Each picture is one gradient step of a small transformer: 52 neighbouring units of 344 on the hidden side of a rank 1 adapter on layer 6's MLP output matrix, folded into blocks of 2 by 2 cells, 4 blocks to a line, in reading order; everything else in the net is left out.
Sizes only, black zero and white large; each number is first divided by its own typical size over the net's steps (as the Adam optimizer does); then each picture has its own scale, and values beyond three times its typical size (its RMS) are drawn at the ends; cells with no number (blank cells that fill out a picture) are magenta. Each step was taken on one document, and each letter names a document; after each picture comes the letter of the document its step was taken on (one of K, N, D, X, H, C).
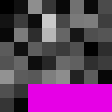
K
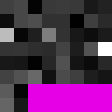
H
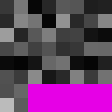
H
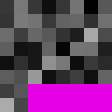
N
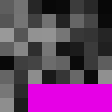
K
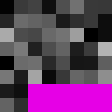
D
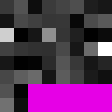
H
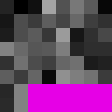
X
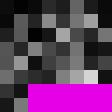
X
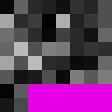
D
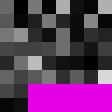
H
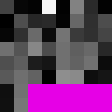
X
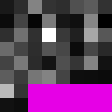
K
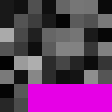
D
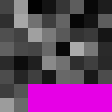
N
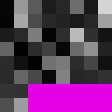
N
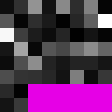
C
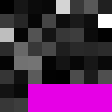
C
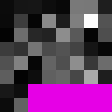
X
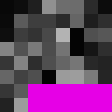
X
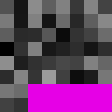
N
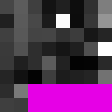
H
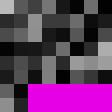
K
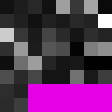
C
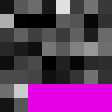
D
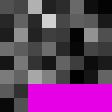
K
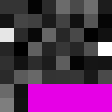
H
